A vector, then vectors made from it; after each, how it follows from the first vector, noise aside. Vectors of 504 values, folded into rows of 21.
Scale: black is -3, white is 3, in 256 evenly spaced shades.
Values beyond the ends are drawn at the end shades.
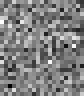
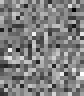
reversed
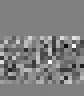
partly zeroed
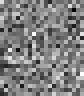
reversed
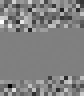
partly zeroed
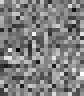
reversed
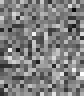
reversed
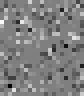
partly zeroed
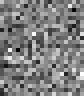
reversed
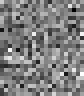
reversed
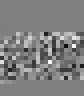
partly zeroed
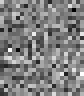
reversed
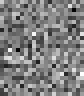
reversed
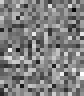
reversed
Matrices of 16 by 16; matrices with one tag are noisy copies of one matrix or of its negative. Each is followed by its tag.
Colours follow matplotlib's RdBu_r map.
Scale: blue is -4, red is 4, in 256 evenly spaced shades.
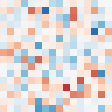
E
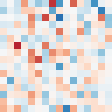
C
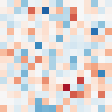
E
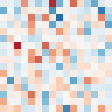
C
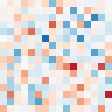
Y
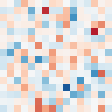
E
